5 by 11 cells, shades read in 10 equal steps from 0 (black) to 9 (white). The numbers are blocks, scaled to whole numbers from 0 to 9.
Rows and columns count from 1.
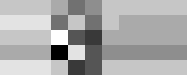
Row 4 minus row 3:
-1 -1 -1 -9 5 1 -1 -1 -1 -1 -1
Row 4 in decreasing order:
8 6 6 6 5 5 5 5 5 3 0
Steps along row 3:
same same up down down up same same same same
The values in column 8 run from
5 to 7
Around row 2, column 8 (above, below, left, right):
7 6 7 6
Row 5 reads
8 8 8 7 2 3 7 7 7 7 7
